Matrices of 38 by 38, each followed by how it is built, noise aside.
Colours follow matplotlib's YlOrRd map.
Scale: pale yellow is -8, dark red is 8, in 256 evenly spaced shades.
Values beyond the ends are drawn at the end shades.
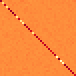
diagonal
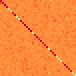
diagonal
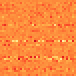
uneven rows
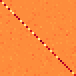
diagonal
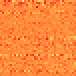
uneven rows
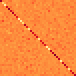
diagonal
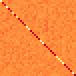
diagonal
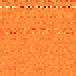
uneven rows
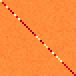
diagonal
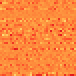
uneven rows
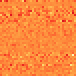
uneven rows
